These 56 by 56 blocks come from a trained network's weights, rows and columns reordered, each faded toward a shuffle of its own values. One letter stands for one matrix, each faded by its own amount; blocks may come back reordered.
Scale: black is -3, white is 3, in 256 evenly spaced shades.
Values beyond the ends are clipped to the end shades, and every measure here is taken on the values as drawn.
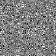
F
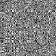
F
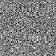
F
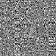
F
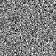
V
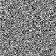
V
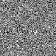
V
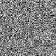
V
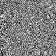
V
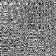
F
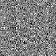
F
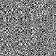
F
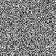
V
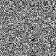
V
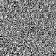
V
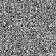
V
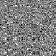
F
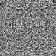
V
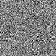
V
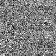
V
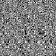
F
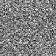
V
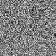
V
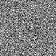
V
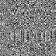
F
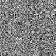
V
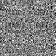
V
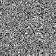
V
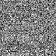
V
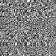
F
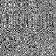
F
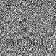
V
